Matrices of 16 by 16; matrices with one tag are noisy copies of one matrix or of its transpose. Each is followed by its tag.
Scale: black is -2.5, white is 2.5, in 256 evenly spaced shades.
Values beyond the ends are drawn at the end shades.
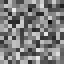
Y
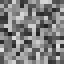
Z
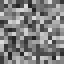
Z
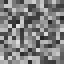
Y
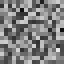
Y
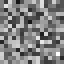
Y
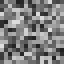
Z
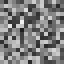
Y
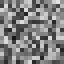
Y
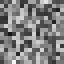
Z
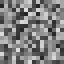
Y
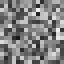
Y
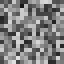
Z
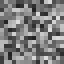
Z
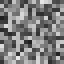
Z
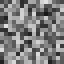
Z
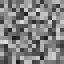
Y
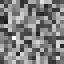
Z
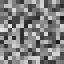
Y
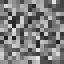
Y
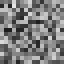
Y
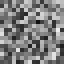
Y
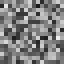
Y
